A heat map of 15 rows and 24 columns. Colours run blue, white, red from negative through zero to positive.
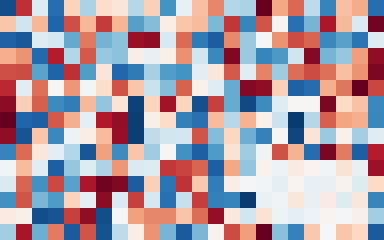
In the bottom right lies a patch that is calmer than the rest. No regular stripes run through it. Neither half mirrors the other. There is no overall slope. No single row or column stands out from its neighbours. There is no seam. The bottom right is the calmest part. Fine speckle covers the field.
